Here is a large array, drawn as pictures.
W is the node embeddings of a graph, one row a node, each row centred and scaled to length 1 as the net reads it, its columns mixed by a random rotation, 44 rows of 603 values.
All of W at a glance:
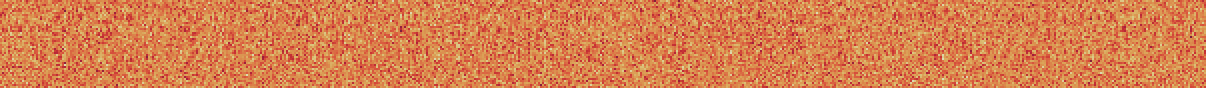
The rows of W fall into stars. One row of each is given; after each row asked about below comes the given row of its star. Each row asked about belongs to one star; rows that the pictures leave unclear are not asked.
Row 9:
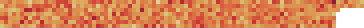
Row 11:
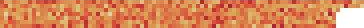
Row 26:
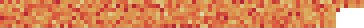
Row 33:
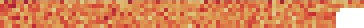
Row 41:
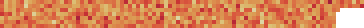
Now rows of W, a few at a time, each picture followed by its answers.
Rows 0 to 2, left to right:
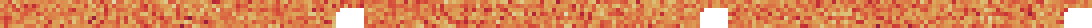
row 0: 9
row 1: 26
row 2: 41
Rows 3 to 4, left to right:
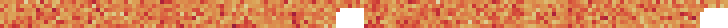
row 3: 41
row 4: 33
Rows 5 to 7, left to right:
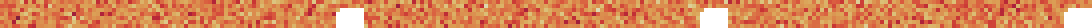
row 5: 33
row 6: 9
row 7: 9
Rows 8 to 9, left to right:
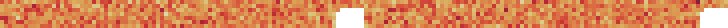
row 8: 9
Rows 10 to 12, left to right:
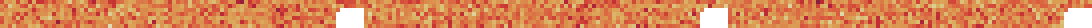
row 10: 11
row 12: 41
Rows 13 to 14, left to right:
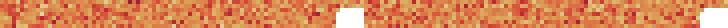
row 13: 33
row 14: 33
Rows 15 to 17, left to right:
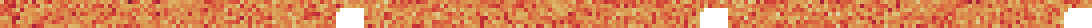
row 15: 33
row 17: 11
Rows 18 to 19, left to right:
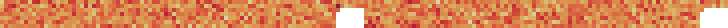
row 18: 33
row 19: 11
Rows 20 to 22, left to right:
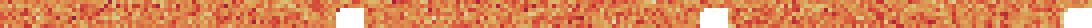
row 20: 26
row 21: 11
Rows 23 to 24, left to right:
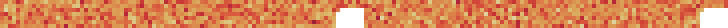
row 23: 41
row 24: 11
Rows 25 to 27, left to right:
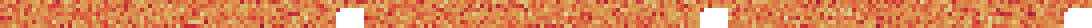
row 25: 26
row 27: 41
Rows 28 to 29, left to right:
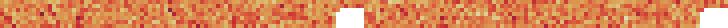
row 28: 41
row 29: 41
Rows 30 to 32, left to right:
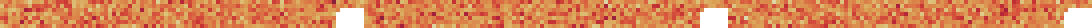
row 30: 9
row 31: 33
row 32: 9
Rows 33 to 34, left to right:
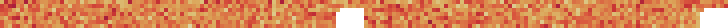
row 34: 9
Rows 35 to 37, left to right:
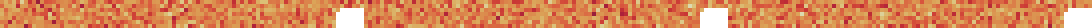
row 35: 11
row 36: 33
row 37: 26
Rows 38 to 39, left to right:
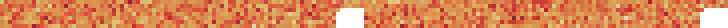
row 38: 33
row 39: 41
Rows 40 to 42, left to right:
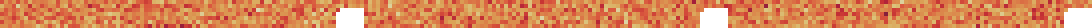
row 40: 26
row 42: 33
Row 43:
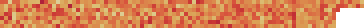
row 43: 41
